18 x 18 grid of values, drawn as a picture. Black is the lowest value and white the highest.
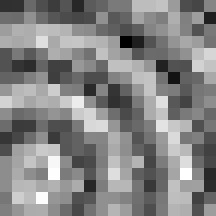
Odd rows or columns: none. Rings: centred on the bottom left. Ninth with the highest average: bottom left. Average level on the scale: 50%.
